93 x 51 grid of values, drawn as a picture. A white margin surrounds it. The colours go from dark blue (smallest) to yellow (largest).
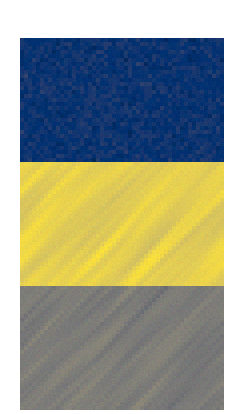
It is made of 3 by 1 panels. Panel 1,1: very low, fine-grained, faint in contrast. Panel 2,1: very high, slanting up to the right, faint in contrast. Panel 3,1: middling, slanting up to the right, faint in contrast.
